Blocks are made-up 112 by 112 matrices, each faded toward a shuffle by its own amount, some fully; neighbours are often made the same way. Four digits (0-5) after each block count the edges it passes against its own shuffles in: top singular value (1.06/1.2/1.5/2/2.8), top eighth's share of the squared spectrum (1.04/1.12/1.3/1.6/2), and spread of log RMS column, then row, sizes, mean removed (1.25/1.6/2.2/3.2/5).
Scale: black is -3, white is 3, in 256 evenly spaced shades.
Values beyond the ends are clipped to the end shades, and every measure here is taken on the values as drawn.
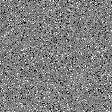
3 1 0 0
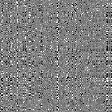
5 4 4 3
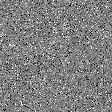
3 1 0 0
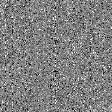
1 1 3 0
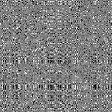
5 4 3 3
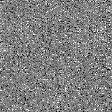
4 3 2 2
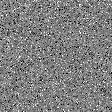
0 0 0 0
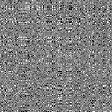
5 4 3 3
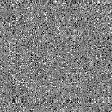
4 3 2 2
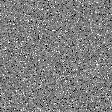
1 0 0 0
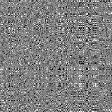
5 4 3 3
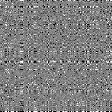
5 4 3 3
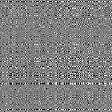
5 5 3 4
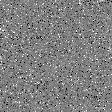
2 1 0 0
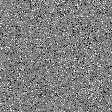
2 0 0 0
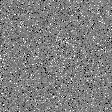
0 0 0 0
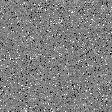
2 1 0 0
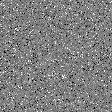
0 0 0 0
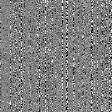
2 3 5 0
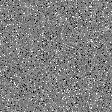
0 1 1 0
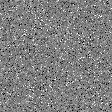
0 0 0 0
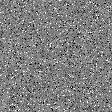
0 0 0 0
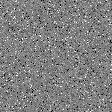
0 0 0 0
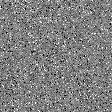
2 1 0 0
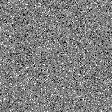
3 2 0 0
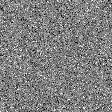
0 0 0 1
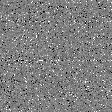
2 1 0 1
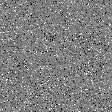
0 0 0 0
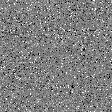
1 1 0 2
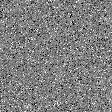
1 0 0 0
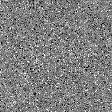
3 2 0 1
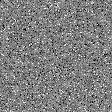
2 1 0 0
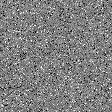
1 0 0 0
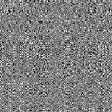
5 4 3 3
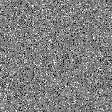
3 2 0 1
